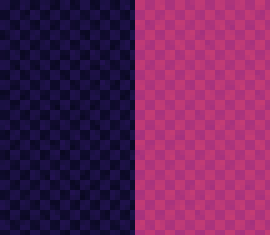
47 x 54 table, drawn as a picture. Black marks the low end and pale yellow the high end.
It is made of 1 by 2 panels. Panel 1,1: very low, checkered, faint in contrast. Panel 1,2: middling, checkered, faint in contrast.
